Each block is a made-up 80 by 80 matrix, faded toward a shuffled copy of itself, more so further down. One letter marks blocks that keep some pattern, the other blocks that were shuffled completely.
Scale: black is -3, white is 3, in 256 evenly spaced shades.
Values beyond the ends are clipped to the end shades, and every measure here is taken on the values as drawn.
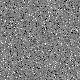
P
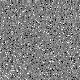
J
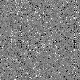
J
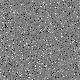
P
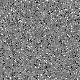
P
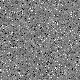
P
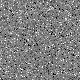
P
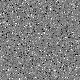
P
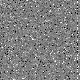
J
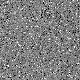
J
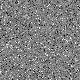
P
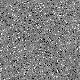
J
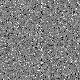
J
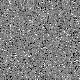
J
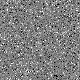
J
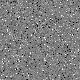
P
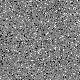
P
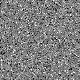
J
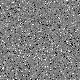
P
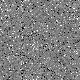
J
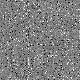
J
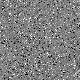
J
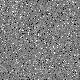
P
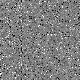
J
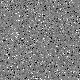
P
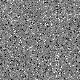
J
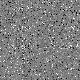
J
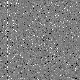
J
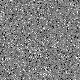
J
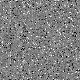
J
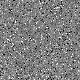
P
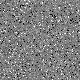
P
